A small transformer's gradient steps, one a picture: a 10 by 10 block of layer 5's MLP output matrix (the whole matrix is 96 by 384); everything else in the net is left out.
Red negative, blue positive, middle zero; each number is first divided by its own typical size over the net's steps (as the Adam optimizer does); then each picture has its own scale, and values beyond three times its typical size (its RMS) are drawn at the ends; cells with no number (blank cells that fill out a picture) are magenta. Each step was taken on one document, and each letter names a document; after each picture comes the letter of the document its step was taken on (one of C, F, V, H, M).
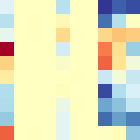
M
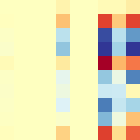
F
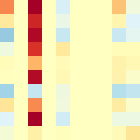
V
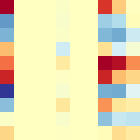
M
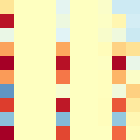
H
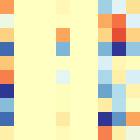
M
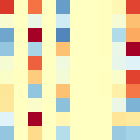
V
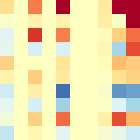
V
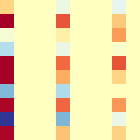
H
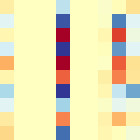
H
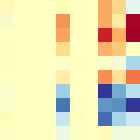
F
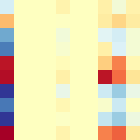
M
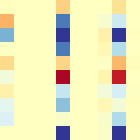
H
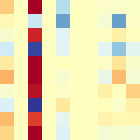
V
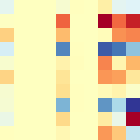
F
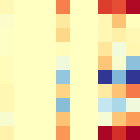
F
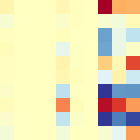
F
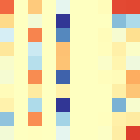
V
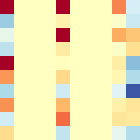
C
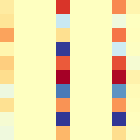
H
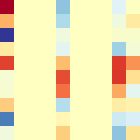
H
